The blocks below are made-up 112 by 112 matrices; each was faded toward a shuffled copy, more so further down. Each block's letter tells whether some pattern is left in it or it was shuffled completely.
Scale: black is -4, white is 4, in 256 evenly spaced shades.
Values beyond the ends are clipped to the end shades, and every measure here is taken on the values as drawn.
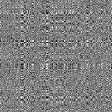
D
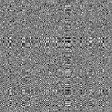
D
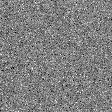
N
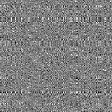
D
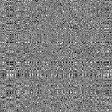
D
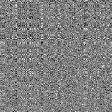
D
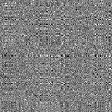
D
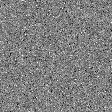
N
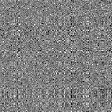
D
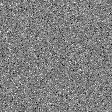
N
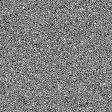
N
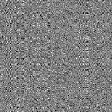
D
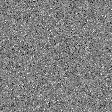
N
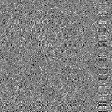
D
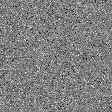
N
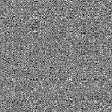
D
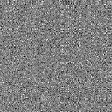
D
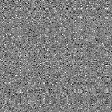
D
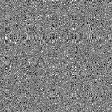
D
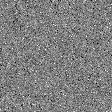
N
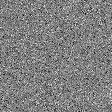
N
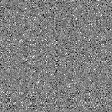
D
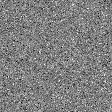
N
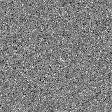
N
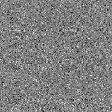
D
